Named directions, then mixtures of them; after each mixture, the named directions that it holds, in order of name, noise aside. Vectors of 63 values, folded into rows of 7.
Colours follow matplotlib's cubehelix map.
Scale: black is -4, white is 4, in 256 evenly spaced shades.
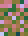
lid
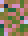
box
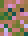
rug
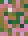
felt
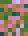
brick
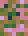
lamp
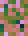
box, felt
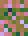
lid, rug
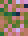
brick, felt, lamp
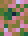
brick, lamp, rug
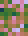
brick, lamp, lid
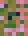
lamp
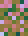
lid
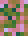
lamp, lid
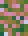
box, lamp, lid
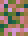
box, felt, lamp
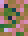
box, lamp, lid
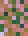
box, felt, lid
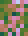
brick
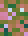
rug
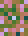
lamp, lid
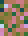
box, rug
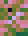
felt, lid, rug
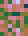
brick, felt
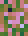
felt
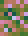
brick, lid, rug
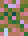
box, felt, rug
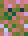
rug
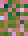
lamp, rug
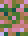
lamp, lid
